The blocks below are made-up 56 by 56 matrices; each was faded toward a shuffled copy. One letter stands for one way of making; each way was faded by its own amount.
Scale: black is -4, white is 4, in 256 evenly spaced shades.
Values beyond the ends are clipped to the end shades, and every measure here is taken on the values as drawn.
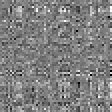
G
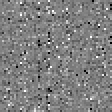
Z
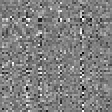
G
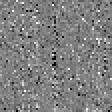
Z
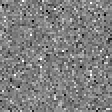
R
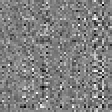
G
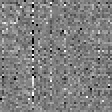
G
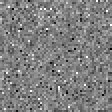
R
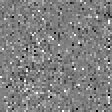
Z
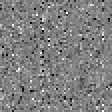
Z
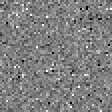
R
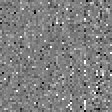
Z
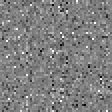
Z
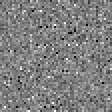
R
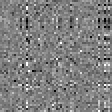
G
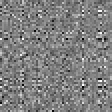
G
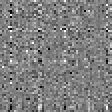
G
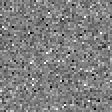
R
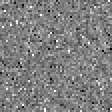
R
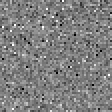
R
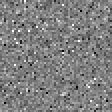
R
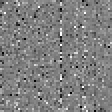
Z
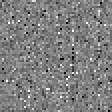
Z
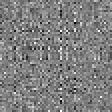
G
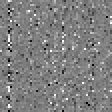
Z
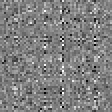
G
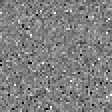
R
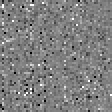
Z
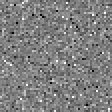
R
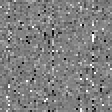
Z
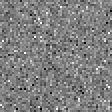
R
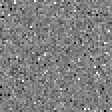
R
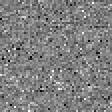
R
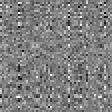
G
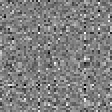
G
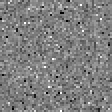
R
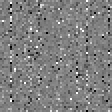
Z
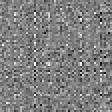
G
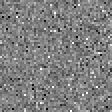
R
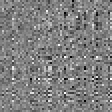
G
